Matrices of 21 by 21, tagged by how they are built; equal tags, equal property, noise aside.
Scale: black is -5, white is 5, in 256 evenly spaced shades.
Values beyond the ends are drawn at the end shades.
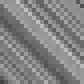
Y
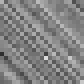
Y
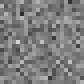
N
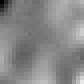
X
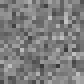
N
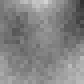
X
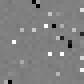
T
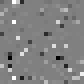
T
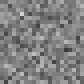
N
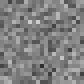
N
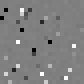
T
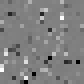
T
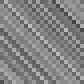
Y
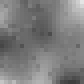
X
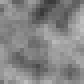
X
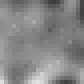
X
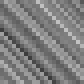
Y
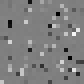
T
